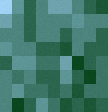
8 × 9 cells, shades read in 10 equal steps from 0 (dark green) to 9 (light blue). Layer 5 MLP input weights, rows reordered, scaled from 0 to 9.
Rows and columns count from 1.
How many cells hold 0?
3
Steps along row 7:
up down same down up down up same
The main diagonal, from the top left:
9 4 2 2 3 5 1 1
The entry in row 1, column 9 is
1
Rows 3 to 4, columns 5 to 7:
4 2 4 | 2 1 4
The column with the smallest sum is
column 8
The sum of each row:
39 37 30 26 29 25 27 20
